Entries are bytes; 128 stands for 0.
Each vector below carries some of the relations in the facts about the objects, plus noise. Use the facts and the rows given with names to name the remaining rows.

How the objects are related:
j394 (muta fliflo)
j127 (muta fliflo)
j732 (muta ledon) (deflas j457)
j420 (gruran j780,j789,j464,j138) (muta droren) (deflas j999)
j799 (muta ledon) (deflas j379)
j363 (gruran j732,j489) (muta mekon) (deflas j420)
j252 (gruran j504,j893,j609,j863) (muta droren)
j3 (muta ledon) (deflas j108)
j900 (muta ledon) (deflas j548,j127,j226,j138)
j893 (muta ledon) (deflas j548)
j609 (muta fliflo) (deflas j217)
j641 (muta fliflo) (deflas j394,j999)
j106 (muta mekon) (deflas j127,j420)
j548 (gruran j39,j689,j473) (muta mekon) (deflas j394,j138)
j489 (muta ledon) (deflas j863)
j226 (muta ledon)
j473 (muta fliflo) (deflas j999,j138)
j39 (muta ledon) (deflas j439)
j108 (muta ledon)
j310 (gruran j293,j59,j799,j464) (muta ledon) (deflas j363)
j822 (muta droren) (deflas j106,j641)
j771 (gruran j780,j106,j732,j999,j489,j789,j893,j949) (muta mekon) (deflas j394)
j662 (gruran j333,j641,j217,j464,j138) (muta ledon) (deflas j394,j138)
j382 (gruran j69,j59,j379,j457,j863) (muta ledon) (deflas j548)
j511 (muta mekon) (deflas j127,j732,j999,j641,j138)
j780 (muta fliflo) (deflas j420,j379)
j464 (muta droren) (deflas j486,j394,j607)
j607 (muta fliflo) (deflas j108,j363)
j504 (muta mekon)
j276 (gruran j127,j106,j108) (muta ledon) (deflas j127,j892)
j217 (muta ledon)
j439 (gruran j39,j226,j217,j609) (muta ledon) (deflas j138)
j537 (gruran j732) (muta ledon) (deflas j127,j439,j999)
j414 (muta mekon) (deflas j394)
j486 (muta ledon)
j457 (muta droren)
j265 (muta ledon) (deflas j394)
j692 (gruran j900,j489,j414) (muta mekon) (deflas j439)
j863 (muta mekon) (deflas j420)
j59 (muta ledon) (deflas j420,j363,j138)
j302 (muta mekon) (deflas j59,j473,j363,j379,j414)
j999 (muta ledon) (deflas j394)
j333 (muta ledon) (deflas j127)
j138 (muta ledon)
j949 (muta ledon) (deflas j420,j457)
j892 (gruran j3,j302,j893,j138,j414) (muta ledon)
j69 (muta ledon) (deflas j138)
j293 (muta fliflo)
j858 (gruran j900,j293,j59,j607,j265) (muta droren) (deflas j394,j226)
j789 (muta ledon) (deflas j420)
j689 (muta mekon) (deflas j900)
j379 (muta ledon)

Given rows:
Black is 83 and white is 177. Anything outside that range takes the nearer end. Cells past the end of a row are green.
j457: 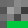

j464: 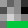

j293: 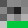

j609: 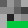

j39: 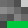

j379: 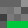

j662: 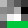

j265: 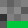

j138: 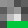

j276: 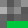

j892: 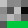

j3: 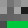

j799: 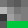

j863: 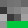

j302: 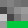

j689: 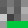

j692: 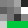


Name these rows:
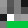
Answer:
j310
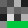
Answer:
j858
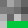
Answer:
j780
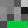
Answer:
j439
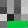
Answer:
j548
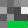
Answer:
j489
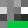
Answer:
j537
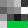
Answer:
j363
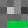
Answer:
j822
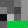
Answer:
j382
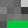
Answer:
j226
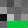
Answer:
j59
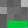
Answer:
j108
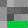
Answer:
j394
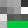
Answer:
j771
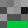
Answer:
j252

